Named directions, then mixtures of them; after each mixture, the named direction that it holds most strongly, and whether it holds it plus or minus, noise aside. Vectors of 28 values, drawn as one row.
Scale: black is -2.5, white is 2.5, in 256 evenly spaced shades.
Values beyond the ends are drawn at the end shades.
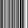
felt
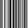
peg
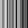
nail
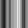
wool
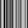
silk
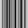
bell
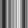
wool, plus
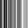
nail, minus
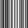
peg, minus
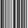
silk, minus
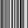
felt, plus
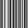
peg, plus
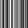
peg, minus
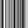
silk, minus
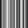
bell, minus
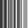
nail, minus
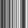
wool, plus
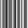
felt, minus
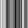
wool, minus
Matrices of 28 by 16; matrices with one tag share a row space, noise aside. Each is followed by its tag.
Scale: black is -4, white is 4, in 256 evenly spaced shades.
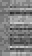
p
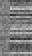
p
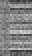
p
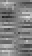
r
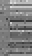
p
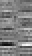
r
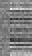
p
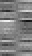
r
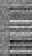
p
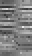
r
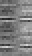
r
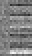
p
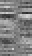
r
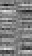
r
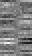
r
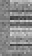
p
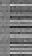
p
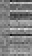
p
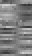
r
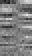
r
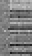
p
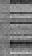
p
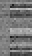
p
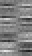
r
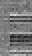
p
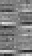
r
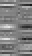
r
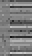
p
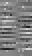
r
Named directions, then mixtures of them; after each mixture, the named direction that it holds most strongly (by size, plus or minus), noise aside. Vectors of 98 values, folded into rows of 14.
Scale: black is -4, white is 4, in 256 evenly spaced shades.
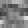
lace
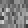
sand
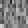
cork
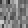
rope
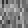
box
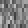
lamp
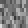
cork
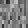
rope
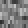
lace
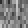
rope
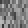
lamp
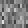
sand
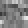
lace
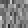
lamp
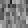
cork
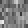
sand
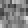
lace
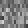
sand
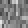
rope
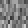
rope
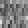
lamp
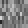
sand
